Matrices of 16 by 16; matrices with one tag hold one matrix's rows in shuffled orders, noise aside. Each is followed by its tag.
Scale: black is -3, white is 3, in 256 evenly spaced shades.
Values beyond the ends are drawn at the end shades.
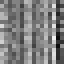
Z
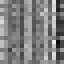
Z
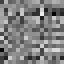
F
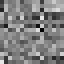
F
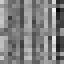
Z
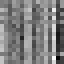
Z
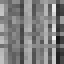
Z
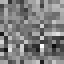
F
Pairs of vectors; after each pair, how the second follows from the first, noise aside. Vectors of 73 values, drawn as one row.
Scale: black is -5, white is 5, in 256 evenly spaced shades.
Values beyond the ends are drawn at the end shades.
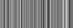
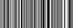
scaled up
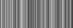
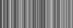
reversed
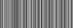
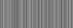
shrunk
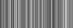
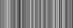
reversed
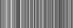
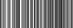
scaled up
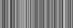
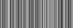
reversed
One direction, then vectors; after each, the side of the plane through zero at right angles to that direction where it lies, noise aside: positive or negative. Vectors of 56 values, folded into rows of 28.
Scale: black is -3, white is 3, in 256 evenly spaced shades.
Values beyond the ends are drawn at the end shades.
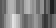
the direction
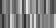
positive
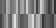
positive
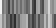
negative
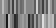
negative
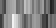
positive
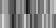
negative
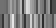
positive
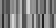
positive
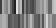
negative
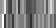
negative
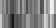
negative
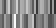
positive
